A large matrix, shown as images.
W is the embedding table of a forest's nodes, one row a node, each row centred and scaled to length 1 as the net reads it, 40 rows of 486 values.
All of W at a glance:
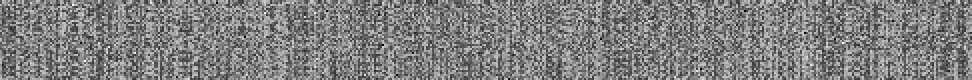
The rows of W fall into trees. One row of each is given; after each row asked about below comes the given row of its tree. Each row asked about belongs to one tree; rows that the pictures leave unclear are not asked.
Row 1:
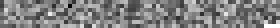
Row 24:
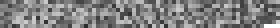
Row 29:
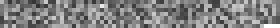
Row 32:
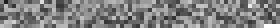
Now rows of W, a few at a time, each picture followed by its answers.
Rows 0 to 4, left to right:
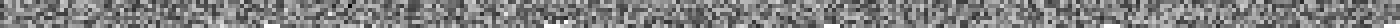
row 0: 1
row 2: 32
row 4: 24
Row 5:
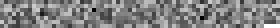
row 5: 32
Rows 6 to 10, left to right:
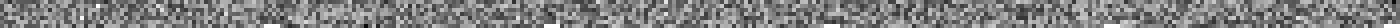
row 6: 29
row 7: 24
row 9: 29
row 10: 32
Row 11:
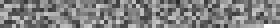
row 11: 29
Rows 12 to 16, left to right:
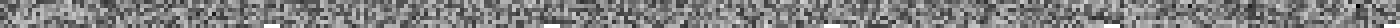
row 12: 24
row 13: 29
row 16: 1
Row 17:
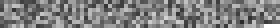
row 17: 29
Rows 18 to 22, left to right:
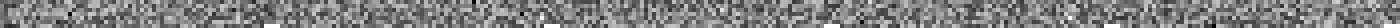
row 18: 24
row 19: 32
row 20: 29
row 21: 1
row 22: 32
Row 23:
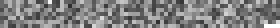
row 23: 1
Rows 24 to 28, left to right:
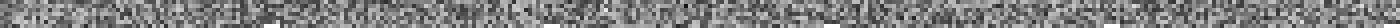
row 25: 29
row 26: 29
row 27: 32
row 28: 29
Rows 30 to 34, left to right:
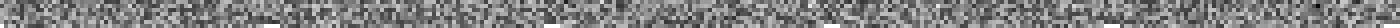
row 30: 29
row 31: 32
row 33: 29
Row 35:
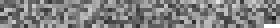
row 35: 32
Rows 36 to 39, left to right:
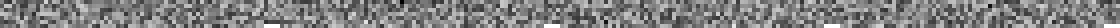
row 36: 29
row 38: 32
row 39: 32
